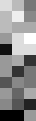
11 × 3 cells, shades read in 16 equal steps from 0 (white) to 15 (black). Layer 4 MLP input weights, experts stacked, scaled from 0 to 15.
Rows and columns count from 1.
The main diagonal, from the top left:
2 1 5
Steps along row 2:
down up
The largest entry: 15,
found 2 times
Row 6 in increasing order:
5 6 12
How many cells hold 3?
0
